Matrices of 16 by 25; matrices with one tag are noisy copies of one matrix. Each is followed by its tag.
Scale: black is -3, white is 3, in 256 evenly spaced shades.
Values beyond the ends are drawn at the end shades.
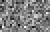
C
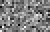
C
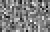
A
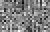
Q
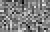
Q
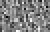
A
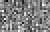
Q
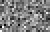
C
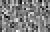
A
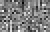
Q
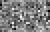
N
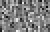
A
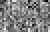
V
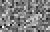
C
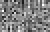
Q
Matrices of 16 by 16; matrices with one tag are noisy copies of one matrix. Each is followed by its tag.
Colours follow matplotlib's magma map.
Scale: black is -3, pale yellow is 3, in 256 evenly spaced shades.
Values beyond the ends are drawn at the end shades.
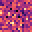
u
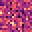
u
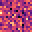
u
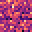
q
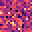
u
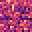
q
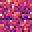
q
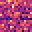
q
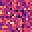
u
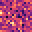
u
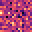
u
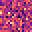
u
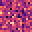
u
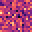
u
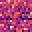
q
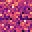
q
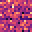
q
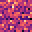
q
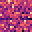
q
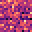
q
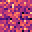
q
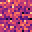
q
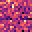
q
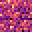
q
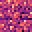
q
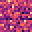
q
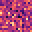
u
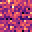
q
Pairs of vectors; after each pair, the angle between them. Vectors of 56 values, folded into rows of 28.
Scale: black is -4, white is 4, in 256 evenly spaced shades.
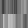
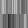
nearly opposite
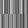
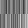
orthogonal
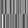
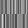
nearly parallel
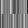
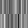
orthogonal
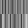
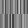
partly aligned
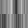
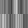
nearly opposite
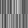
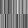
partly aligned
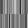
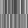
nearly opposite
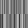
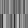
nearly parallel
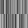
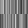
nearly opposite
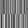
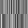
partly opposed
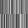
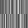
nearly parallel
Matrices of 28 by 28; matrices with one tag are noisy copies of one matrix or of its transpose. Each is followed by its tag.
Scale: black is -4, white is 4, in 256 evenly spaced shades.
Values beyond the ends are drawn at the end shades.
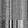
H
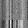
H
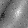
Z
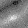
Z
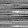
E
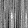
E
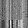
H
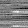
E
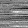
E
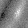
Z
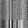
H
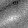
Z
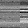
H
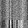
H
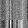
H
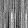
E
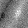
Z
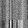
H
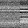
H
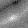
Z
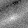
Z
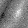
Z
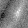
Z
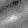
Z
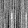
E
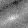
Z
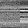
H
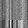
H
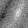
Z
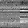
H
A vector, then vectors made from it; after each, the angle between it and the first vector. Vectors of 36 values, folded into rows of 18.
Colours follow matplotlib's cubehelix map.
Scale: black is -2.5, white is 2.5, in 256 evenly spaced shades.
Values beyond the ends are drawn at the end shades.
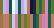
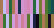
partly aligned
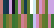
nearly opposite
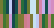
nearly opposite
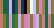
nearly opposite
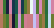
nearly opposite
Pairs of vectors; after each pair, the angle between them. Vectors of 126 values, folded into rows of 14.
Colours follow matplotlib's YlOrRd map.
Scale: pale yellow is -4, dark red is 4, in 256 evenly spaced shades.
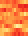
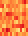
partly opposed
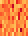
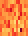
partly aligned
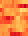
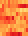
nearly parallel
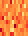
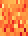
partly opposed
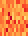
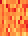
partly aligned
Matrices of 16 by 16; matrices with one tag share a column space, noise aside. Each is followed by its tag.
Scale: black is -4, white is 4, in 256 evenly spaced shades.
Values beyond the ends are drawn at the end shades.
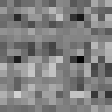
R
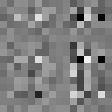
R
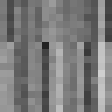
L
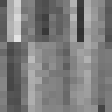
L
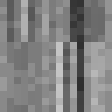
L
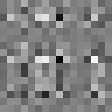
R
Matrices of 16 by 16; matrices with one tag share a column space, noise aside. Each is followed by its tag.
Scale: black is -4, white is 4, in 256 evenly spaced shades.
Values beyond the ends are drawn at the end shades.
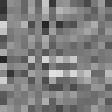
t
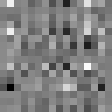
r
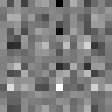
r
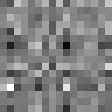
r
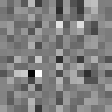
t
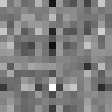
r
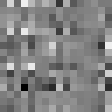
r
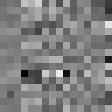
t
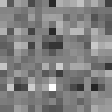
r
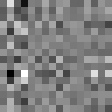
t
